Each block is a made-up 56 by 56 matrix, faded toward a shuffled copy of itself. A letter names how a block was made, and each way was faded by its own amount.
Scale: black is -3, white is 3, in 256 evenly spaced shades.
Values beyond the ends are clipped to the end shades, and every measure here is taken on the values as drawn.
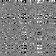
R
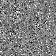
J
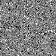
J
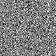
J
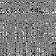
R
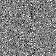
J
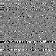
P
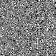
J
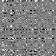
R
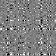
R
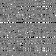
P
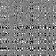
R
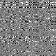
P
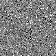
J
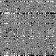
P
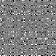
R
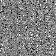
J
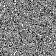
J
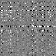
R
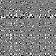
R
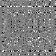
R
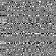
P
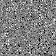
J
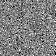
J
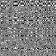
P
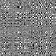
R
